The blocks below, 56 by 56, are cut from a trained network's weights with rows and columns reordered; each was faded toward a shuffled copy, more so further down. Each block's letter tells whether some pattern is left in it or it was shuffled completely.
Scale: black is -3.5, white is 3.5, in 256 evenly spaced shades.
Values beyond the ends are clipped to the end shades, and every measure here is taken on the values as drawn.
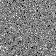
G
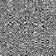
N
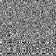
N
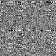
N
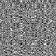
N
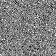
G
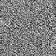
N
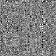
N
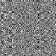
N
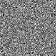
N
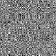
N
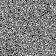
G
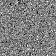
G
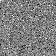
G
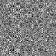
N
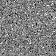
G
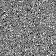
G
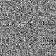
N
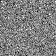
G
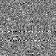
N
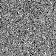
G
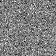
G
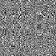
N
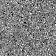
G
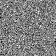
G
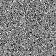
G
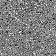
G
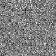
N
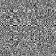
N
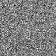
N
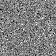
G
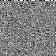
N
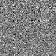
N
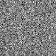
N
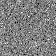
G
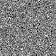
N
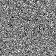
G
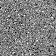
G
